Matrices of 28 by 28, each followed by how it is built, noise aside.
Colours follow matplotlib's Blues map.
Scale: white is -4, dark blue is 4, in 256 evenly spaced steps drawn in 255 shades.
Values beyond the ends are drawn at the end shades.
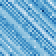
Toeplitz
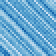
Toeplitz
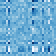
low rank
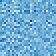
low rank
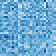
low rank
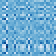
low rank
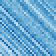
Toeplitz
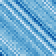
Toeplitz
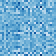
low rank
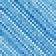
Toeplitz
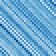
Toeplitz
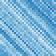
Toeplitz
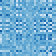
low rank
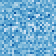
low rank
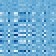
low rank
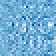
low rank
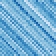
Toeplitz
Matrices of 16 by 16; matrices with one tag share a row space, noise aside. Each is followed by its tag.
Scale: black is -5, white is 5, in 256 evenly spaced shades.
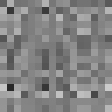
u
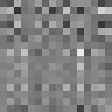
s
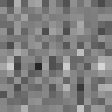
s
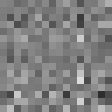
s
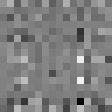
s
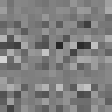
u
